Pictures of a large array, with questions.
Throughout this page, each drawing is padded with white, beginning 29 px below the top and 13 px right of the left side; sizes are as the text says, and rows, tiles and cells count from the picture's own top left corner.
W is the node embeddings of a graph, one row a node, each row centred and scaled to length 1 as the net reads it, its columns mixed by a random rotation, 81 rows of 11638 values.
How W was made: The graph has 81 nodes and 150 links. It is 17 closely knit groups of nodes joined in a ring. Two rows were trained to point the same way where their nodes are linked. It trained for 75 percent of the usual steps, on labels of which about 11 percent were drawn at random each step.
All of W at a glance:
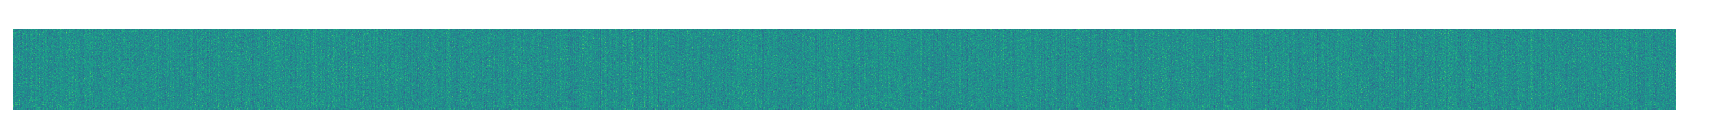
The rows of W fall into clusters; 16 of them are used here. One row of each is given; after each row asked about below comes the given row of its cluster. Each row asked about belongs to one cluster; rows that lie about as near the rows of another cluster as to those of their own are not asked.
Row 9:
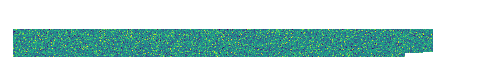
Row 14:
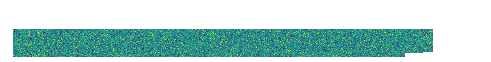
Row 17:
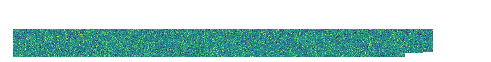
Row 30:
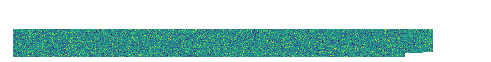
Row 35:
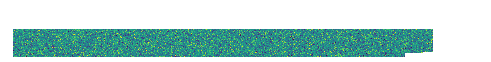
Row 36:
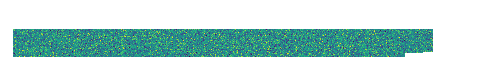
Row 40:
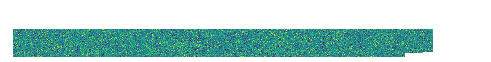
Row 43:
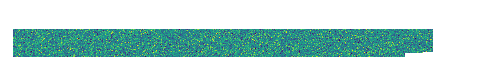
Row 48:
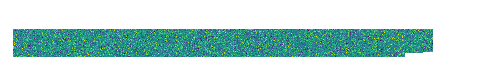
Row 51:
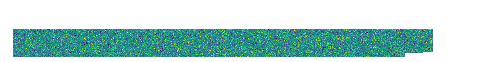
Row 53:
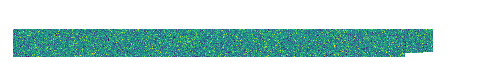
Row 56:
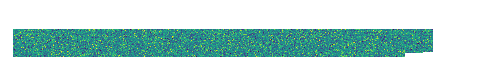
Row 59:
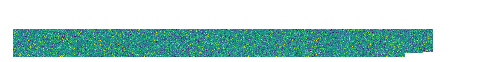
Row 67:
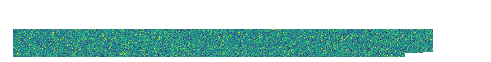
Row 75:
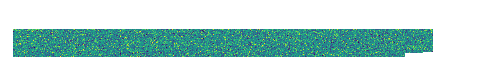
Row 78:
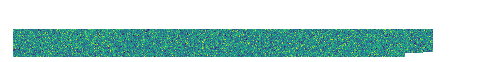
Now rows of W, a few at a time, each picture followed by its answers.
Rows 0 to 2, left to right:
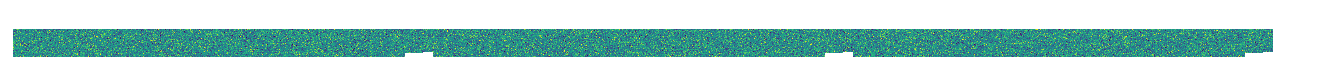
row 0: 9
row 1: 48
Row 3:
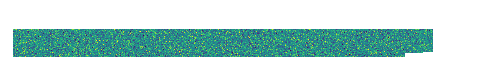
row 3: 75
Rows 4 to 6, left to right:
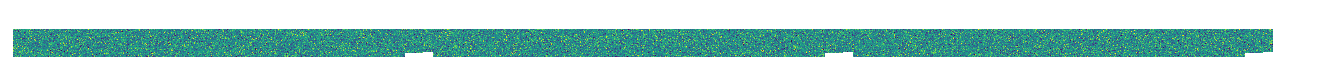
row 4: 35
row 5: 53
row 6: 30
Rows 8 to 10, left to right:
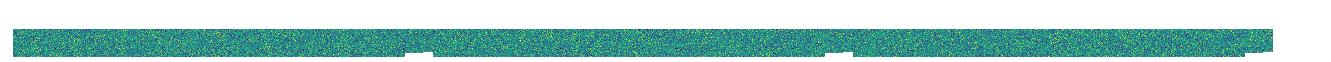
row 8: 36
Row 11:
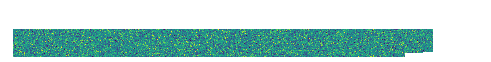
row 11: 40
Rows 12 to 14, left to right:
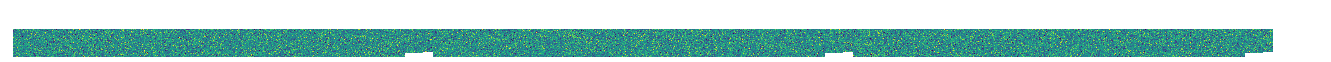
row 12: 43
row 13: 36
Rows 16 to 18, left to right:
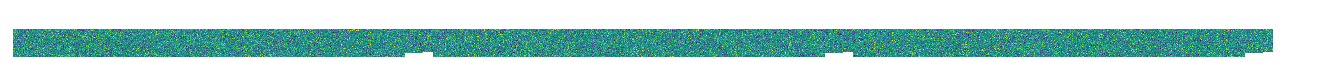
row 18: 67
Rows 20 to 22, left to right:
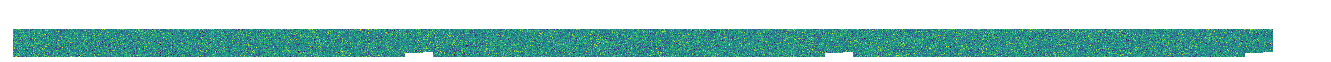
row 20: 14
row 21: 40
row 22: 36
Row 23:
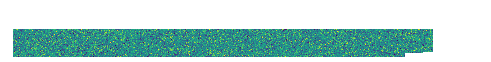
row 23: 35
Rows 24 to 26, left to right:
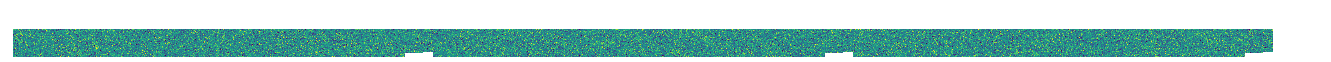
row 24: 56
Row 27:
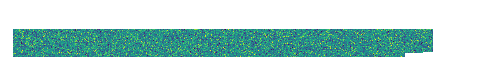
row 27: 51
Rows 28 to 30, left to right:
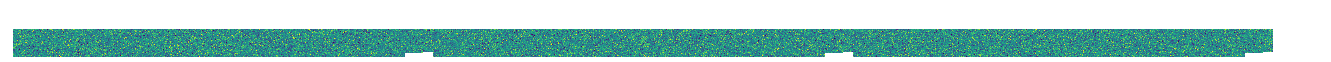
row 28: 75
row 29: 30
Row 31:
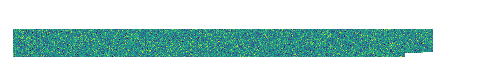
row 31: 51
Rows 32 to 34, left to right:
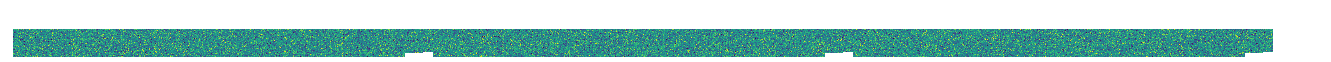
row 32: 67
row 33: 59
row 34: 9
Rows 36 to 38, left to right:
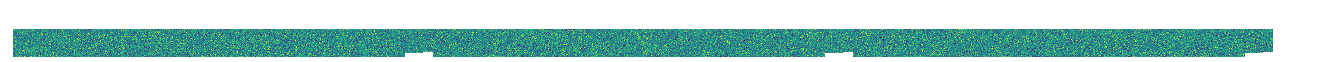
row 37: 67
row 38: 53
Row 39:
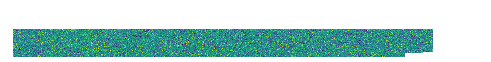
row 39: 78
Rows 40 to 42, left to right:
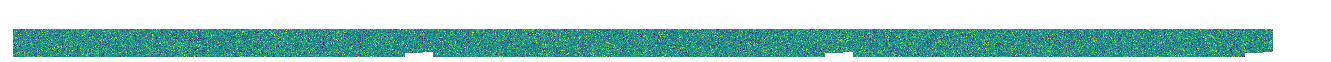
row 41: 67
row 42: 35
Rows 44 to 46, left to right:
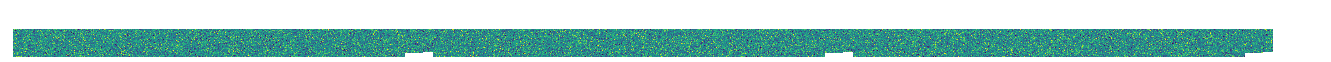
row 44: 48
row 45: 36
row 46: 35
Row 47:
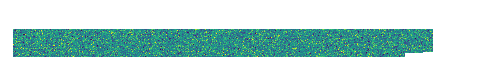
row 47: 43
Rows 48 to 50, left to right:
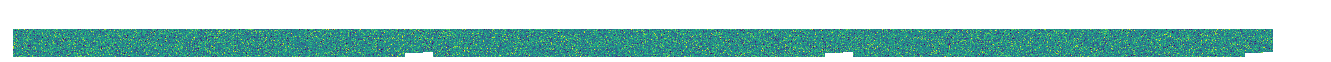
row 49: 53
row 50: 51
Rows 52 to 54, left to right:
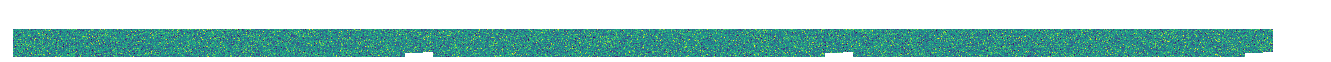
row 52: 14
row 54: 30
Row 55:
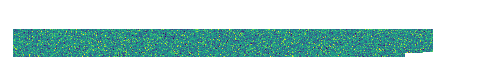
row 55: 78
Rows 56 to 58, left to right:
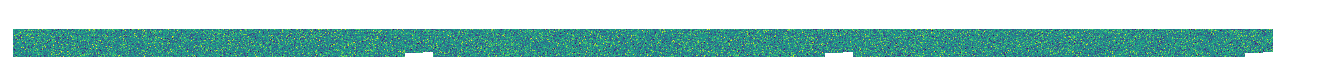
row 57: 40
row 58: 48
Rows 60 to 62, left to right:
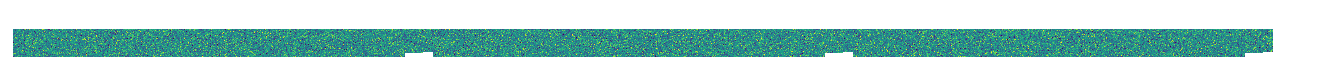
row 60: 51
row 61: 40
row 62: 14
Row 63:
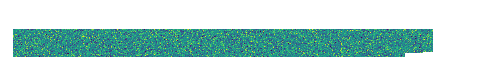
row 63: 14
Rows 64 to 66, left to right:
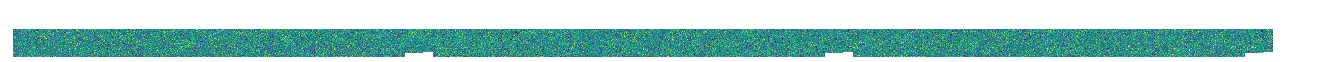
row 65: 43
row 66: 59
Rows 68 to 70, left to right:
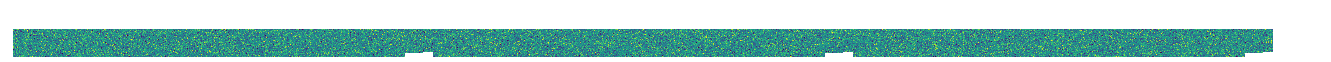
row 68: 48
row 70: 56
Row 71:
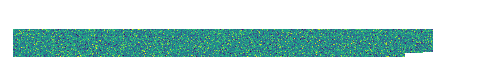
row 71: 56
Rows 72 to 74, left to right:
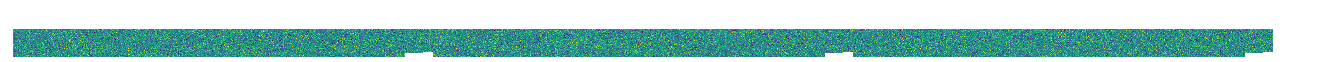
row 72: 30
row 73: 75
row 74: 36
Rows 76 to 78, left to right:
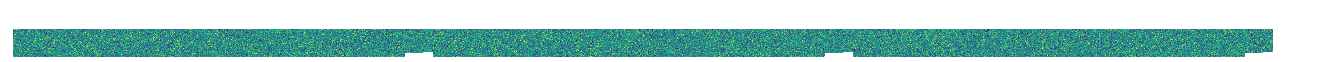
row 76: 9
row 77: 9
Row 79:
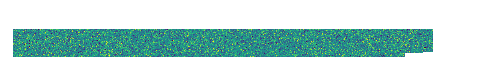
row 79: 17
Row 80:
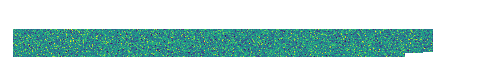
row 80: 17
